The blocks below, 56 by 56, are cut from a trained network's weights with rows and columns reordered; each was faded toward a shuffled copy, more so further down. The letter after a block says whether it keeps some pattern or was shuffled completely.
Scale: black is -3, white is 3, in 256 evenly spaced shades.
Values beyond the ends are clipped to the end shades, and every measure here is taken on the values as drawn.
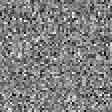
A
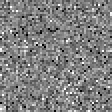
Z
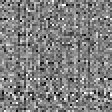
A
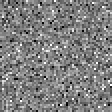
Z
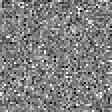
Z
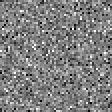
Z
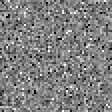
Z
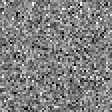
Z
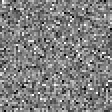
Z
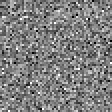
Z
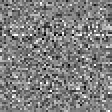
A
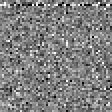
A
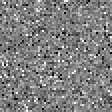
Z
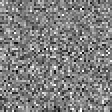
A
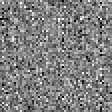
A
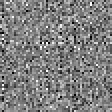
A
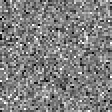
Z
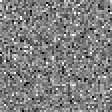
Z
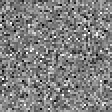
Z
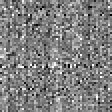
A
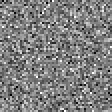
Z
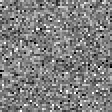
Z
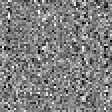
A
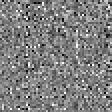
A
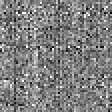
A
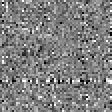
A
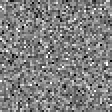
Z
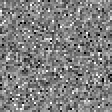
Z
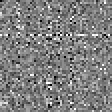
A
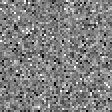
Z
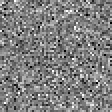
Z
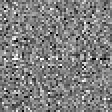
A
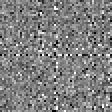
A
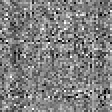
A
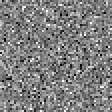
Z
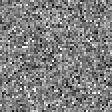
Z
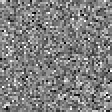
Z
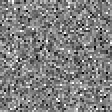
Z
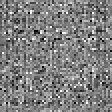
A
